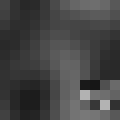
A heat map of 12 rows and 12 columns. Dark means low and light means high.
Values change most from cell to cell in the bottom right. No single row or column stands out from its neighbours. In the bottom right lies a patch that is rougher than the rest. The bottom right is the ninth with the highest average.
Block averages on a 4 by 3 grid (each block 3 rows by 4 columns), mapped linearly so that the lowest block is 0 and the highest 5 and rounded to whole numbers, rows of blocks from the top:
123
131
131
035
